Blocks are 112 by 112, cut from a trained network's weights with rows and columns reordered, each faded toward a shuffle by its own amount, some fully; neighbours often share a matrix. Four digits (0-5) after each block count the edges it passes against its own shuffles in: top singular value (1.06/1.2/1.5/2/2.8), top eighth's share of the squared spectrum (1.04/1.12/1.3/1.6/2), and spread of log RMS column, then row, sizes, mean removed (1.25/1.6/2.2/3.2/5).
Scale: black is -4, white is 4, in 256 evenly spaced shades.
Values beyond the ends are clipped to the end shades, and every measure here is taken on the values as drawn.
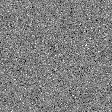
0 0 0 0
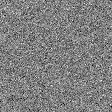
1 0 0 0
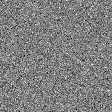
2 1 0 0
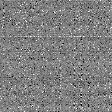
3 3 2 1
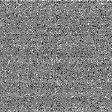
3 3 2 2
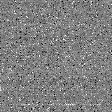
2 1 1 0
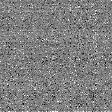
3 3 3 1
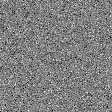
0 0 0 0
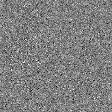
2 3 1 1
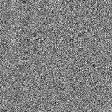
3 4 1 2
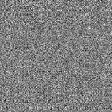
4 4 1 3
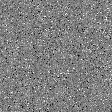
0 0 0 0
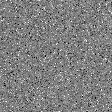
0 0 0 0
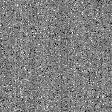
2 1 0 1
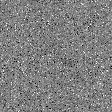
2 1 0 0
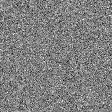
0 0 0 0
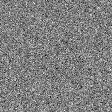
1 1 0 0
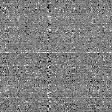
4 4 3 2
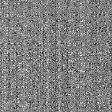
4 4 1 4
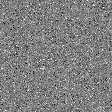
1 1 0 0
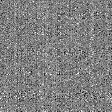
3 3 0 3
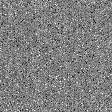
1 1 0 0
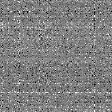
3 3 3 2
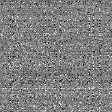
3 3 3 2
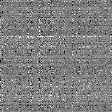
4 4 4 2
